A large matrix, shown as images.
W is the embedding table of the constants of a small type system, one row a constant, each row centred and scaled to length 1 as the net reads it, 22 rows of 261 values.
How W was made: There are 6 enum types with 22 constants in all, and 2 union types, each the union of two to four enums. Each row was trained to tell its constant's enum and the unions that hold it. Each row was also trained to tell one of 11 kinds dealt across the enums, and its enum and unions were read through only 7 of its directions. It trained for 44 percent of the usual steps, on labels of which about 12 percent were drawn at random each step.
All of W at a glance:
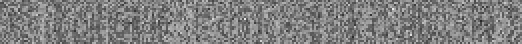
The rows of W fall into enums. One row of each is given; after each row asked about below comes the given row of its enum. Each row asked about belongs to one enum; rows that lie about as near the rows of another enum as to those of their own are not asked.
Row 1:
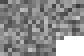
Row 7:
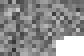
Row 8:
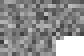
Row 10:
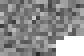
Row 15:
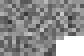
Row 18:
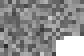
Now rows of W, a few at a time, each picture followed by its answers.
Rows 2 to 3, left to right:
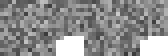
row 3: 15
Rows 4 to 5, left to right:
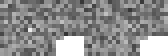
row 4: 8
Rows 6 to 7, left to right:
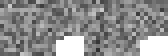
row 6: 18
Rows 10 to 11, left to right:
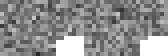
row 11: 15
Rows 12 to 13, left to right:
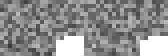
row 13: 8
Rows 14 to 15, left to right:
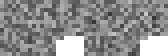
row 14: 8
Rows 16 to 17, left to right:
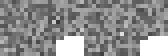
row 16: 15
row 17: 18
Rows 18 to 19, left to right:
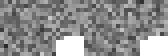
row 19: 8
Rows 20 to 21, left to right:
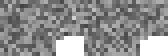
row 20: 18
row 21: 15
